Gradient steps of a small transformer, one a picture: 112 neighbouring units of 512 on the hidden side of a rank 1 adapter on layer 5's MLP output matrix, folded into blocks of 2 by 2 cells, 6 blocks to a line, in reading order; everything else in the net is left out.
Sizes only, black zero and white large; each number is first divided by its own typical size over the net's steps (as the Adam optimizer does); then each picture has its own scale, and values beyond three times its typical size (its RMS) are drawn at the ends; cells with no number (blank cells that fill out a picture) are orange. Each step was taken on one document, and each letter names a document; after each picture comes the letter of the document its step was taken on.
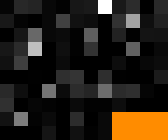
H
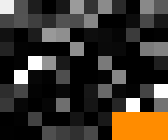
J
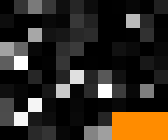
H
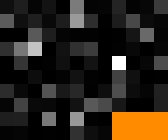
H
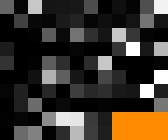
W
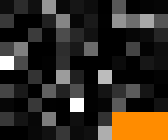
H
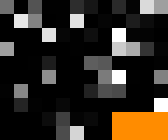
W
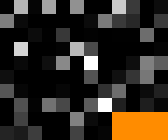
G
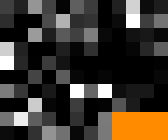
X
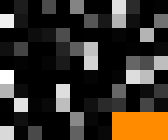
G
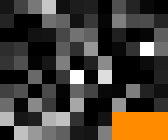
X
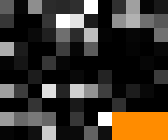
X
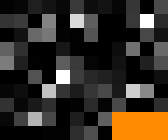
H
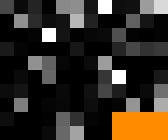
W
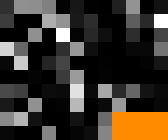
X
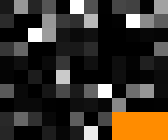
H
